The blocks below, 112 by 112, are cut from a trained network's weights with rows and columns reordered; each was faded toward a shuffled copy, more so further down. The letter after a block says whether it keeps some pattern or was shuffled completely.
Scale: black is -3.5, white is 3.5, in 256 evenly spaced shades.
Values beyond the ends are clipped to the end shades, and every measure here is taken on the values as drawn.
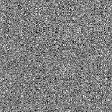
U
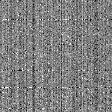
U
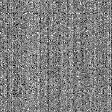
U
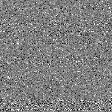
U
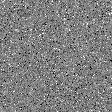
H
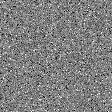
H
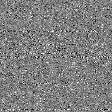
U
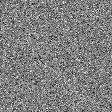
H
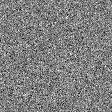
H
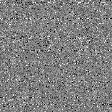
U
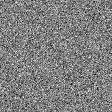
H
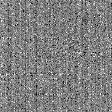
U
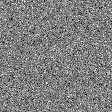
H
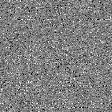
U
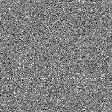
U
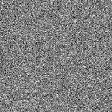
U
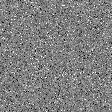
H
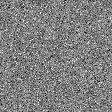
H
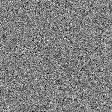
H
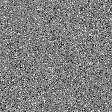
H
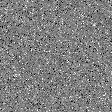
H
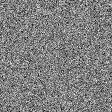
H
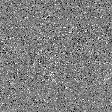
U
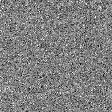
U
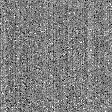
U
